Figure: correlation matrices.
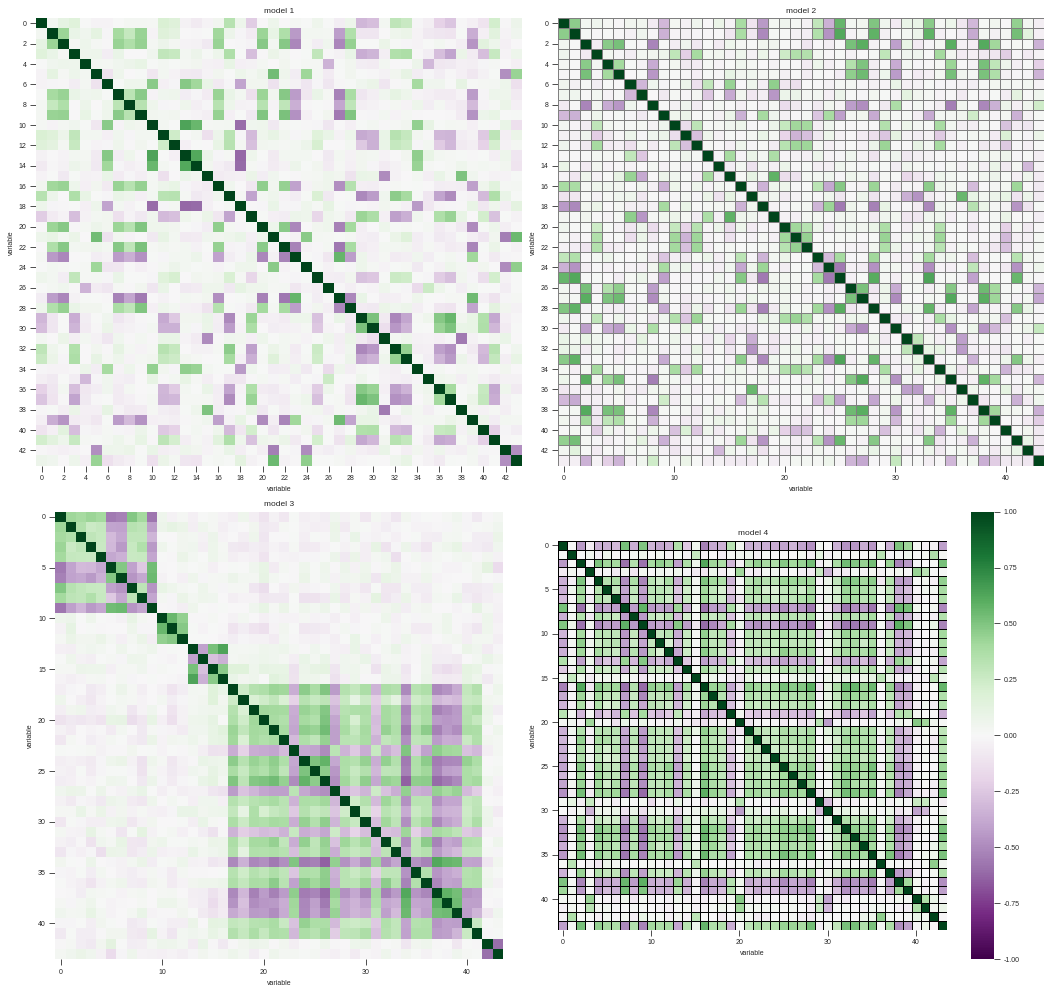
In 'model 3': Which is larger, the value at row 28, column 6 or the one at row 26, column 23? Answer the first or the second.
the first
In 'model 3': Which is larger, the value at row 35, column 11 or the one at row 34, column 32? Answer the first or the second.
the first
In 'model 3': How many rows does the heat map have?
44
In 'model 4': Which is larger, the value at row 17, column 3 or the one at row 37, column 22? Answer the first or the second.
the second
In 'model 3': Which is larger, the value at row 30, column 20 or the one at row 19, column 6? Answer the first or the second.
the first
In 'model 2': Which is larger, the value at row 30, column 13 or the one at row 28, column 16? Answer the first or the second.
the second
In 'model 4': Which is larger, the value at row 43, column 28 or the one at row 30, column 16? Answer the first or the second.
the first
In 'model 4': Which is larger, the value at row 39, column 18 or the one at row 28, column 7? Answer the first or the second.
the first
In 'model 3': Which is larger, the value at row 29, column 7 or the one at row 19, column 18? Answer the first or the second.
the second
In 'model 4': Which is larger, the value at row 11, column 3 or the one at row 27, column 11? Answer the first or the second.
the second
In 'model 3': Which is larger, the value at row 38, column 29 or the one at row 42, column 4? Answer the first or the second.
the second
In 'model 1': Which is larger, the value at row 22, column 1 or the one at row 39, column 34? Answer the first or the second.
the first
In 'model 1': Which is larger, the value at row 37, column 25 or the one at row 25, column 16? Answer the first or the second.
the second
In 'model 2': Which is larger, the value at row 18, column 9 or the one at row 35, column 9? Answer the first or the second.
the first
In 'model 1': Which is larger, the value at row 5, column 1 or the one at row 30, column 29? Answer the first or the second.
the second
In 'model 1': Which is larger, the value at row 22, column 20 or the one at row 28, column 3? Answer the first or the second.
the first
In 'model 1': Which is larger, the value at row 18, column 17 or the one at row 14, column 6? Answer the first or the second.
the second
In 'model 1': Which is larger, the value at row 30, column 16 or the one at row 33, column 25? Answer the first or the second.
the second
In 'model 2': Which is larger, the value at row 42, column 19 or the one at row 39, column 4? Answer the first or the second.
the second
